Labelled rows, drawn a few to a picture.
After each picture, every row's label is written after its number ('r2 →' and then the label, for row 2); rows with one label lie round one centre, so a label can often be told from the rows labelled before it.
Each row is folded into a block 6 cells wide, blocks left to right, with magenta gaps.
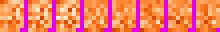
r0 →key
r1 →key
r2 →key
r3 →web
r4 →web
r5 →web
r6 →web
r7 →web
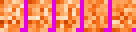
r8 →key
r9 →key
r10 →key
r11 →web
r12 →web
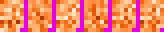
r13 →key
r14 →web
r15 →key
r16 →web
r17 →key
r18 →key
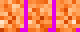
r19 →web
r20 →web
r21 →web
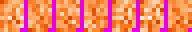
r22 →key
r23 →web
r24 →web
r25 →web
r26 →key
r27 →key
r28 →web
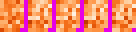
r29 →web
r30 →key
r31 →key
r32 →key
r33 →key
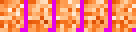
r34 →key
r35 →key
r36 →key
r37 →key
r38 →key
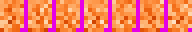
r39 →web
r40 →web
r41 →web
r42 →web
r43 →web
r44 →web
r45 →web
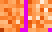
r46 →web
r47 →key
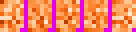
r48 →key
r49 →web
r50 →web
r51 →web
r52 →key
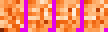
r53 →web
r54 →key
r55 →key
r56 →key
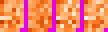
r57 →key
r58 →web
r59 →key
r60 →key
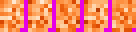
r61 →key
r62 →key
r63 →web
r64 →key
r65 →web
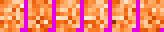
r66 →key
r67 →web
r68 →key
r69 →key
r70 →key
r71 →web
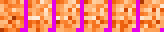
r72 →web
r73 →key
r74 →key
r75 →key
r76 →key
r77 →key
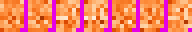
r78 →web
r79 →web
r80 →key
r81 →key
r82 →web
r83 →web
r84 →key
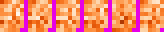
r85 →key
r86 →key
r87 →key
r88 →key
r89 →web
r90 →key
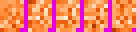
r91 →web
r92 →key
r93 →key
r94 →key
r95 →web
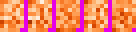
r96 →key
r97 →key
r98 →web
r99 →key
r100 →web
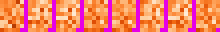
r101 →web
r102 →key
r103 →key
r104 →web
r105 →web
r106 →key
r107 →key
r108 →web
